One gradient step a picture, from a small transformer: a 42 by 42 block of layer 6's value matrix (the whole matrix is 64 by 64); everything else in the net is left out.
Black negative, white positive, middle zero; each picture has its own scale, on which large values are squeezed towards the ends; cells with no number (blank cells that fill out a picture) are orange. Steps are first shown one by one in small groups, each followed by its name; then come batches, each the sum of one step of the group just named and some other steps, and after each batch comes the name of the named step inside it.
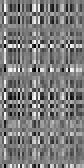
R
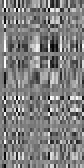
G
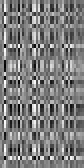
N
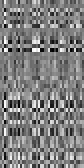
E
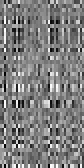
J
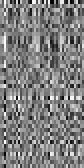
G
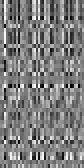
J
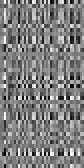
R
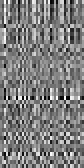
N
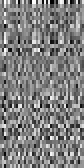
E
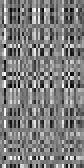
N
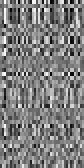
E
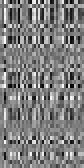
N
